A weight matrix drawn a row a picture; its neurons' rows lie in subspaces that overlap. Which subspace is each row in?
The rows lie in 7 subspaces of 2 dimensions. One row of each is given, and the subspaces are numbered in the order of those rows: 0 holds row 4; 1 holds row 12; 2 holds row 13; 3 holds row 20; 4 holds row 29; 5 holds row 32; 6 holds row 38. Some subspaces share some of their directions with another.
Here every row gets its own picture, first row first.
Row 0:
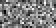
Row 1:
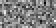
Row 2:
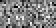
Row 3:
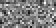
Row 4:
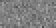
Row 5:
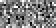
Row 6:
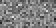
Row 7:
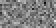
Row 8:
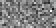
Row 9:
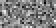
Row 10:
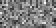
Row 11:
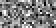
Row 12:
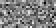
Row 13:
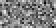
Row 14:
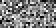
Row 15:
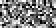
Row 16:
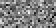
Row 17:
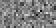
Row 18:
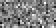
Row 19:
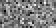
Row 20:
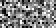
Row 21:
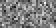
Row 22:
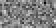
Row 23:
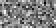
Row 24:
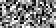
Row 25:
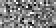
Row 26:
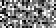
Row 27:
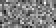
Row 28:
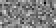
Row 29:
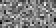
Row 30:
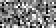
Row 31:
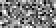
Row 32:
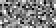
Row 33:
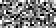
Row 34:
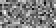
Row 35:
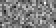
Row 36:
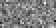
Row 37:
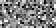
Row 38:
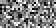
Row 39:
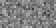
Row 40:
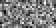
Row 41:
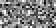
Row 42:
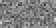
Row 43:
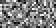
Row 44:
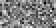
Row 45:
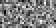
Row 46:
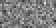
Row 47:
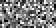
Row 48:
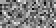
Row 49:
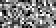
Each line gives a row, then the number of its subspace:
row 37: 5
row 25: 6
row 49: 5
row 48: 6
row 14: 4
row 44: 2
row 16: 1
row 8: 2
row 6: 4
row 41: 1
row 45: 2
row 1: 2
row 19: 6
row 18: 0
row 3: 1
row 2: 0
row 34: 6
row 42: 4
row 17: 5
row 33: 4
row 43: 6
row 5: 0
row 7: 6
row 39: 3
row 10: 3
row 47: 5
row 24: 1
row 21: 1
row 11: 5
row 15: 3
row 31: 2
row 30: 0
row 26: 3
